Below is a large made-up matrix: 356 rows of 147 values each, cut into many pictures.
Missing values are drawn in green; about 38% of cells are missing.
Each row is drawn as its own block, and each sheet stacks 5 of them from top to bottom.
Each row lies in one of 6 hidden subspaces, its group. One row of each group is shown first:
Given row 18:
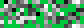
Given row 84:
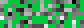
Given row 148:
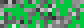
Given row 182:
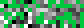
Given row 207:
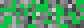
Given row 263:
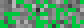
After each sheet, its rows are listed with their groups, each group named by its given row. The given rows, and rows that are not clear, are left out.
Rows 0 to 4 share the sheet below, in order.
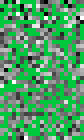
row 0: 148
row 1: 263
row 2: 84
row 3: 18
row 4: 182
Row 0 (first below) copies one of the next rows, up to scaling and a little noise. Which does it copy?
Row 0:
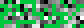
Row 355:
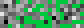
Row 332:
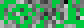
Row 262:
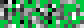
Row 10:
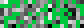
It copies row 332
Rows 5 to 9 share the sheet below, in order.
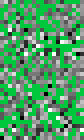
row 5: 18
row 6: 182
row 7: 207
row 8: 182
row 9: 207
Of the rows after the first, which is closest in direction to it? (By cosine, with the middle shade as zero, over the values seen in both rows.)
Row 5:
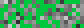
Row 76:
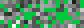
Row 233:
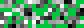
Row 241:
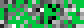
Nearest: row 76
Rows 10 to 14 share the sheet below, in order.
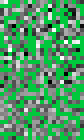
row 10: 148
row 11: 207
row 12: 148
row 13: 182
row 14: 84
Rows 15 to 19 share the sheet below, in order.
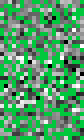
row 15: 148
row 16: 207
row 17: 148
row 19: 182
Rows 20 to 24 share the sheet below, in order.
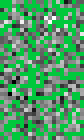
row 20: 148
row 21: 263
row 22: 84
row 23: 207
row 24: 207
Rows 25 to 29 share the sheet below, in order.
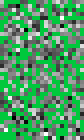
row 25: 148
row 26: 18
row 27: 18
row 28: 182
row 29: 263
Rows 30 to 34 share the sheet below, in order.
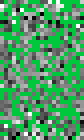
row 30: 263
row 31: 263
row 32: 263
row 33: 182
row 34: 84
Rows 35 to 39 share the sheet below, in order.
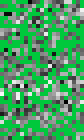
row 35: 84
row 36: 263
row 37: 148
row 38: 18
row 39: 18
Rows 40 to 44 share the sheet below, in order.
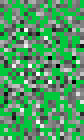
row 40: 263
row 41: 18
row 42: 182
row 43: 182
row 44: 263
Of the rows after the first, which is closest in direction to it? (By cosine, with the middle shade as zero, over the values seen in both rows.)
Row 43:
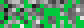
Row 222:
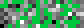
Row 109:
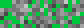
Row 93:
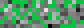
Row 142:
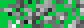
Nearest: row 222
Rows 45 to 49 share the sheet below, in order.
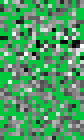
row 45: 18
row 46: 207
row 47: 263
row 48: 84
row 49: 263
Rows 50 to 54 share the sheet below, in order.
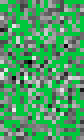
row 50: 84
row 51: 18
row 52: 84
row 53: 263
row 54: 148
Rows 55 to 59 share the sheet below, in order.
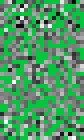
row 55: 182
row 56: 18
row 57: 84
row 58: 263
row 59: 182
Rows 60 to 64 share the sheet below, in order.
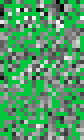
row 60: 263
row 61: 207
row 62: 84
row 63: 148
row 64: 263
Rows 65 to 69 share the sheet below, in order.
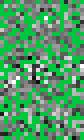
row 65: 148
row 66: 18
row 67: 84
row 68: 18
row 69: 18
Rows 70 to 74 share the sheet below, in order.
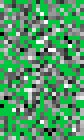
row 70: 263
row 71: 263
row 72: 84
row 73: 84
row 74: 148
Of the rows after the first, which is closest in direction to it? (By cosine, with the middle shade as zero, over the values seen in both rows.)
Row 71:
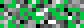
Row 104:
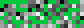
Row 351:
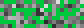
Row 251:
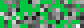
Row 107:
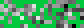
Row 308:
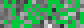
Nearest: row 104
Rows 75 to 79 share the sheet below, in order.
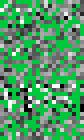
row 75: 18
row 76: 84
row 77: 84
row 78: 207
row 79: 84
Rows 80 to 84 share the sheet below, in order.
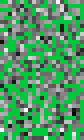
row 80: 263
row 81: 148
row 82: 84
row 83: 182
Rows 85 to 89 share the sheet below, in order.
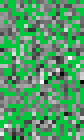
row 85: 182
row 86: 84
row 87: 148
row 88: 148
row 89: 84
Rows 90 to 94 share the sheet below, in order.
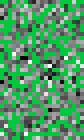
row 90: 84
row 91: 84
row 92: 148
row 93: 182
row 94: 84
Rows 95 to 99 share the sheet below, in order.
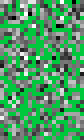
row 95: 207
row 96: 182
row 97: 18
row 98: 263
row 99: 263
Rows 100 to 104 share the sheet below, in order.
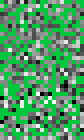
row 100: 18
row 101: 207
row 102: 18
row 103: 148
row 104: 18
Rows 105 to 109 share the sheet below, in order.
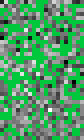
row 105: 18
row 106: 18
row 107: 182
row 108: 182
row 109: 84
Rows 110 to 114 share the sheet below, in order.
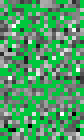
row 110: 84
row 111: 207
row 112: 207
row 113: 182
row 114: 207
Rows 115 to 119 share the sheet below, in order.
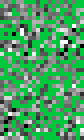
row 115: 182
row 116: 207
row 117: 84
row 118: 84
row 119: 182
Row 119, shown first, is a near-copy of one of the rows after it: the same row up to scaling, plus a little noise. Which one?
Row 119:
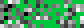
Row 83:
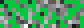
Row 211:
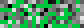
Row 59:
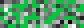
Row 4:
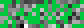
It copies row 211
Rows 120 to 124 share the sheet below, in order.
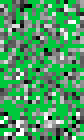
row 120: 84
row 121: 148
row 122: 18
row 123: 207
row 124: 18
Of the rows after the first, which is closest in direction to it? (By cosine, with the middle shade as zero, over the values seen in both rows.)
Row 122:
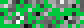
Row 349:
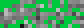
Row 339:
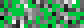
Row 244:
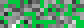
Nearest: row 244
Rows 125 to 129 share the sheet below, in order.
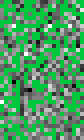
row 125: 148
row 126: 207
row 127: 84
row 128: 84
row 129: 263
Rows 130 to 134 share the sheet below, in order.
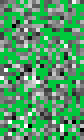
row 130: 84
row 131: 18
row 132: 84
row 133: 207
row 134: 207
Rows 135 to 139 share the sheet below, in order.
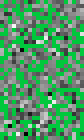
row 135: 84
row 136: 263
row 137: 263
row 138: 148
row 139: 84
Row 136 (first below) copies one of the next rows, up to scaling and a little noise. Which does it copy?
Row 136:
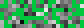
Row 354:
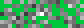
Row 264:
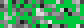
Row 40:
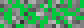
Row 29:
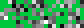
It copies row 40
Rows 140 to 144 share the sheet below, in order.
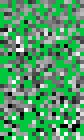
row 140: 84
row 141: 18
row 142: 84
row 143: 207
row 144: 207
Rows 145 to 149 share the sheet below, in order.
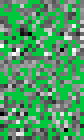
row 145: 182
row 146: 84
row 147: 182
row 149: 18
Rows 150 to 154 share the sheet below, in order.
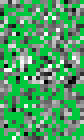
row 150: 148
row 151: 263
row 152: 84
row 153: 84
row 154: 84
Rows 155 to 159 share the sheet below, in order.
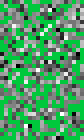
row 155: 148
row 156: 263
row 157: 18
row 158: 182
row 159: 207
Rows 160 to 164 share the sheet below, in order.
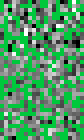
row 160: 207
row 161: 207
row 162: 148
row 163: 207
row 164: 148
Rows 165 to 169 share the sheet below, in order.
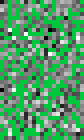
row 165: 18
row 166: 182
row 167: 263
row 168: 263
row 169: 207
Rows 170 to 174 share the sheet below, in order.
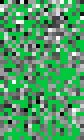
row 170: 18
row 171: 182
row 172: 84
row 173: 182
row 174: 207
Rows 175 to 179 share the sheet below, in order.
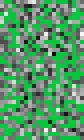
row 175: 84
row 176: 263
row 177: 207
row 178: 207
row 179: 148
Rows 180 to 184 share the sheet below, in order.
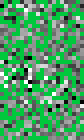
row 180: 263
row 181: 84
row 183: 148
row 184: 84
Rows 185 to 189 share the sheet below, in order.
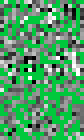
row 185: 148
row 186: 182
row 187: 207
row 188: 263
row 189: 207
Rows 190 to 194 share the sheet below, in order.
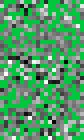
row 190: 263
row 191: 182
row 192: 182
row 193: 263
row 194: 148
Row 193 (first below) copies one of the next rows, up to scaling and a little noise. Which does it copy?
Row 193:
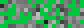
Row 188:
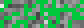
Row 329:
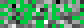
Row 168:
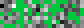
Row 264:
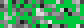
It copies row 168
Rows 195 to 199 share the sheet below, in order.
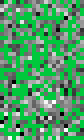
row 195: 18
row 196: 263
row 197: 84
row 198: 148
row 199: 18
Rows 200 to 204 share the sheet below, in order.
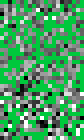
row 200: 148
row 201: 18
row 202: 84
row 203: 84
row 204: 263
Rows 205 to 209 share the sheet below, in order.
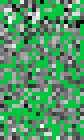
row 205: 207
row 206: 263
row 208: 84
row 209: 263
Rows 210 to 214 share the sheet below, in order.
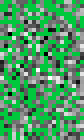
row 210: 84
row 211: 182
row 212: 263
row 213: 207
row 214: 84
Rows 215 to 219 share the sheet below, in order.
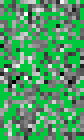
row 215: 207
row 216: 84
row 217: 84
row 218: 148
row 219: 207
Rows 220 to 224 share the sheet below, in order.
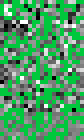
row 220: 182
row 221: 148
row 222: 263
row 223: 182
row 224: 84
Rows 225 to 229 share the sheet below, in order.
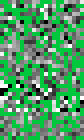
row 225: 263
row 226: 263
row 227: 148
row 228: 18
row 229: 84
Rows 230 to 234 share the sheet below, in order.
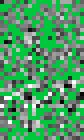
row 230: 18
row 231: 84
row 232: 182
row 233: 84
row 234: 207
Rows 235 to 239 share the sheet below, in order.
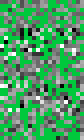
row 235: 207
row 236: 84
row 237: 18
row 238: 18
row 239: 207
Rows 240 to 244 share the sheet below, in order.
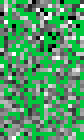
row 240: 148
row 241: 148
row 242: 207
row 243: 182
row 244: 84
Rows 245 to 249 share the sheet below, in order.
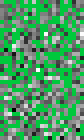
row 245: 207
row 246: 263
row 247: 263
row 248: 84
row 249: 263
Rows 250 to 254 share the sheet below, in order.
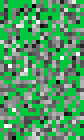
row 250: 182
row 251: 263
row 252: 207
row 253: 84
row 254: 84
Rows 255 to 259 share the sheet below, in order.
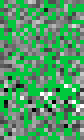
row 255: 182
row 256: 263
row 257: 207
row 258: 148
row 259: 207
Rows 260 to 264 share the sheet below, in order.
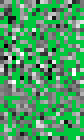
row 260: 207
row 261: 182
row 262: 148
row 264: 263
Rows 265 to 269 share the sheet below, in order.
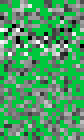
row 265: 84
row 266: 18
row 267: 182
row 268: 148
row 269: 84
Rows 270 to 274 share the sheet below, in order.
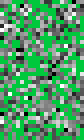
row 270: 182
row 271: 18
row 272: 148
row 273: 207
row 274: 18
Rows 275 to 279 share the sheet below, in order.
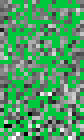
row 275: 182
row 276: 182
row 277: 148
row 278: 148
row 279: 84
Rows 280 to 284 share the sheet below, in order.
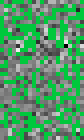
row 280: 182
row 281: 18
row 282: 18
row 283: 18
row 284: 207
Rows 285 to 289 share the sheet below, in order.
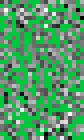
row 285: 182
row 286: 263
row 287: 207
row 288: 182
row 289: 148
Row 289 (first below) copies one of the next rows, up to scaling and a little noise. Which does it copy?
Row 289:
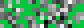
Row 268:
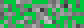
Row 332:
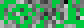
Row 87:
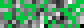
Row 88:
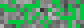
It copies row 87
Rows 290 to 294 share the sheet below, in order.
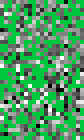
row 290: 84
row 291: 18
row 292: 18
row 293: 263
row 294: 263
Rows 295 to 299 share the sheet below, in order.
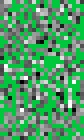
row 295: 263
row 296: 263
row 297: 182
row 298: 182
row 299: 182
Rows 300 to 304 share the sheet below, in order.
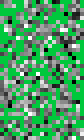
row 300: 207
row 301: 148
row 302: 182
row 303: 207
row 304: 182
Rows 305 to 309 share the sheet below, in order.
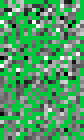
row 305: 84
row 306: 263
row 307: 18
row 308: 148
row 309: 18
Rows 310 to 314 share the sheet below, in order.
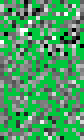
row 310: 207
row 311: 148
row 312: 182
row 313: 207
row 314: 148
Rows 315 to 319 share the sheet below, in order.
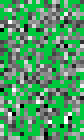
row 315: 207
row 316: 18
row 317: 84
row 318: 263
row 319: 148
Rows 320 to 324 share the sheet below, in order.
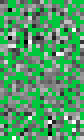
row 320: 207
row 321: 207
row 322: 18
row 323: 263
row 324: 148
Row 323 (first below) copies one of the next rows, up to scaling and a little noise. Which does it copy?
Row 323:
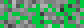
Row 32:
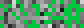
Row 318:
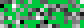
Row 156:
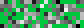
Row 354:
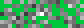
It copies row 32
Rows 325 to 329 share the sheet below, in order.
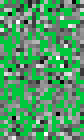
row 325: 84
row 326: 18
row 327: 263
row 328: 84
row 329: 263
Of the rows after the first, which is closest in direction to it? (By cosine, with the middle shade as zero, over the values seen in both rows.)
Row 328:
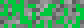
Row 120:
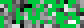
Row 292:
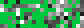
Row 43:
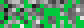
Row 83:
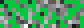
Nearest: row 83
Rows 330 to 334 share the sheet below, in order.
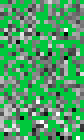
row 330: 182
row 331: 148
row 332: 148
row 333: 182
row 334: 263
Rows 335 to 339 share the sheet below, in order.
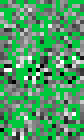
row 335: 182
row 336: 263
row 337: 84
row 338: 18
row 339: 84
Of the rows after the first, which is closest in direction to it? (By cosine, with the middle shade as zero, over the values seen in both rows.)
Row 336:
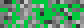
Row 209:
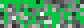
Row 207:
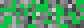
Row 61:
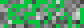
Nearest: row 207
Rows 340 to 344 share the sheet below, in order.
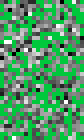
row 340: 207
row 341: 84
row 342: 18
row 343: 18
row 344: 84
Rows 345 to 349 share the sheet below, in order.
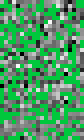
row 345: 148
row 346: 182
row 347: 18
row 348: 18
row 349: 182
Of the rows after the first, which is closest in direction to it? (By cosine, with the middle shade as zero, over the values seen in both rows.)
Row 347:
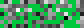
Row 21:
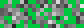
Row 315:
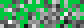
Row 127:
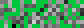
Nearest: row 127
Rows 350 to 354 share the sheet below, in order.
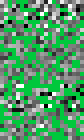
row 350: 182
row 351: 263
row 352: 148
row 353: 148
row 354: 263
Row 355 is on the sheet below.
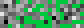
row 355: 148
